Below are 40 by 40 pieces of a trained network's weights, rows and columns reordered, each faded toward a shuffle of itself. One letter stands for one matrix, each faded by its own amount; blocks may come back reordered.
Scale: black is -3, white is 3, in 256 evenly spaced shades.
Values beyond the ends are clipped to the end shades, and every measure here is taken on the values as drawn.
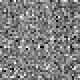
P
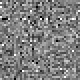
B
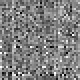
P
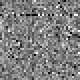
B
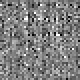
P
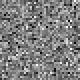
B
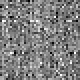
P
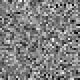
B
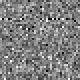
B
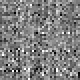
P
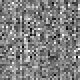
P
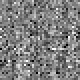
P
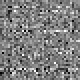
P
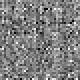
P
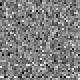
B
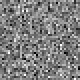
B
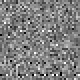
B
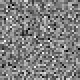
B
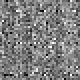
P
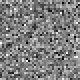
B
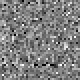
B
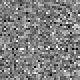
B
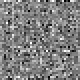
P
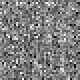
P
